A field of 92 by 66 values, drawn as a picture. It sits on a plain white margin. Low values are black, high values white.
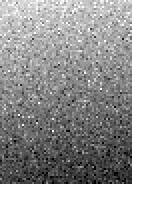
The field climbs toward the top. No single row or column stands out from its neighbours. No regular stripes run through it.
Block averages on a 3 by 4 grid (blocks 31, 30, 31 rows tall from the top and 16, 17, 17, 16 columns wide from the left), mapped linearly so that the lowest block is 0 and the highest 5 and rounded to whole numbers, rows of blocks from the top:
5554 / 3322 / 1000
